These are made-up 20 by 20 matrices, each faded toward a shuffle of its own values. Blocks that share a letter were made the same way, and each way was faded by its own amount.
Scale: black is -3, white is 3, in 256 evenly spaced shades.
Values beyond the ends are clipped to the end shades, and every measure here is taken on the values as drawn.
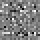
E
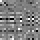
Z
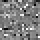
E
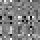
Z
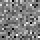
E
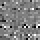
E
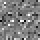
E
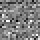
E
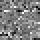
E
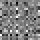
Z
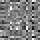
Z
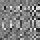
Z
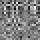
Z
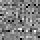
E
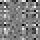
Z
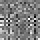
Z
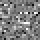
E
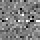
E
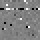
E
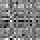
Z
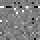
E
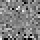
E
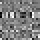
Z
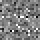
E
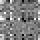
Z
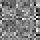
Z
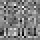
Z
